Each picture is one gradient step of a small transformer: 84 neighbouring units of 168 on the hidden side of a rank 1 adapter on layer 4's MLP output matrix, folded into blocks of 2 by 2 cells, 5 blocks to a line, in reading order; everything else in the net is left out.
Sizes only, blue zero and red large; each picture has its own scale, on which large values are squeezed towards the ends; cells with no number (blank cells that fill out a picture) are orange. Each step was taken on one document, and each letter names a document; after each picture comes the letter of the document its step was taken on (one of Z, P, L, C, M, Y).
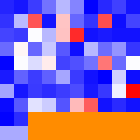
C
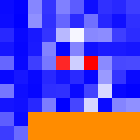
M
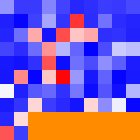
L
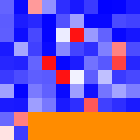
L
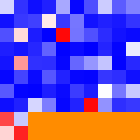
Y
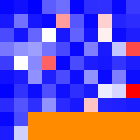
C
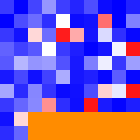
C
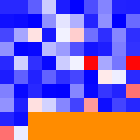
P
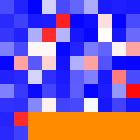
C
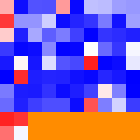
Y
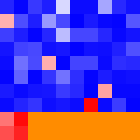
Y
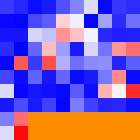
C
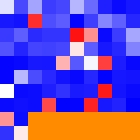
M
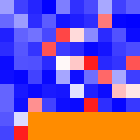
P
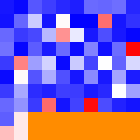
C
